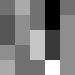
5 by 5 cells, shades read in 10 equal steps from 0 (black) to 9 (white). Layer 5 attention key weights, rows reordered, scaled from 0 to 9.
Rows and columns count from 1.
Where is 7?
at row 3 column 3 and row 4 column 3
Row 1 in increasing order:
0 4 4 4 6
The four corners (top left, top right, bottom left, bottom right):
4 4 6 5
